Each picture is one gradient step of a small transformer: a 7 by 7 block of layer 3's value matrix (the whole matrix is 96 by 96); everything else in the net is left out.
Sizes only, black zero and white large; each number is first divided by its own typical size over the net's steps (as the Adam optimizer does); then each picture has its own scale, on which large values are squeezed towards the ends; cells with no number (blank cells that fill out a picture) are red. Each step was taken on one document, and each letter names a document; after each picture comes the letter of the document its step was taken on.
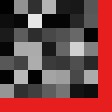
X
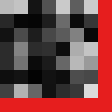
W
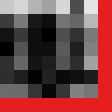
W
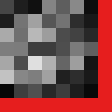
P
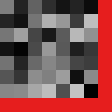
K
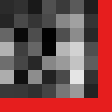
P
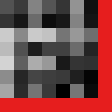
P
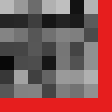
W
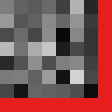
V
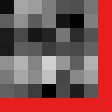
X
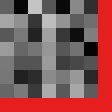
V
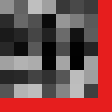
W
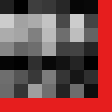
V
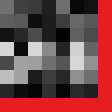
V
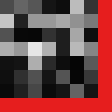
P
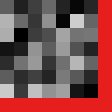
P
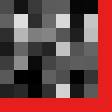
X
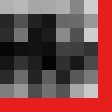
W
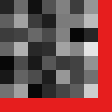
W
